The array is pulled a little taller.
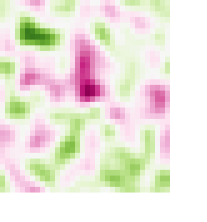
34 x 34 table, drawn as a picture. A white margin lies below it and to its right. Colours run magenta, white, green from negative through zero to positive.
Neither half mirrors the other. The ninth with the lowest average is the centre. There are no lone odd cells. On average the colour sits 50% of the way up the scale. The field is mottled with small blotches.
